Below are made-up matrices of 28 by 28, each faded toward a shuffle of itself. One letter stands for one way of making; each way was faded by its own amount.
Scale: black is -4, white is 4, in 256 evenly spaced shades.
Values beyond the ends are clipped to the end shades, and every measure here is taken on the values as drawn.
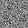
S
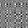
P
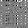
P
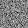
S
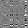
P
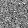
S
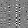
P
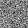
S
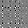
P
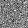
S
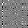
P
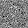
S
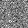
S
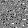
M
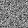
S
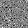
M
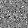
M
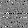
M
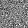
S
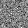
S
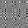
P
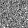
S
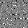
M
